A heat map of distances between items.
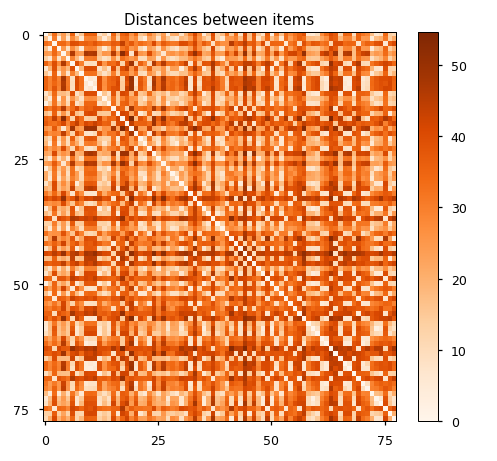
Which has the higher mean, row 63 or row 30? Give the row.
63
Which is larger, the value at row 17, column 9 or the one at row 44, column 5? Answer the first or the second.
the second
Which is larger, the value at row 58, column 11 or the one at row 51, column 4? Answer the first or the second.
the second
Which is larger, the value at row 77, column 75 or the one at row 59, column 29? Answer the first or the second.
the first
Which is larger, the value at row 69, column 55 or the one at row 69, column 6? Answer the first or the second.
the second
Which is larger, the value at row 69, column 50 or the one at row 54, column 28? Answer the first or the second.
the first
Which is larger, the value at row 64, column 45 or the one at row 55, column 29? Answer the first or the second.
the first
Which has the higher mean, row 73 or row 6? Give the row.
6
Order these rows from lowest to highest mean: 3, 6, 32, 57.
3, 32, 6, 57
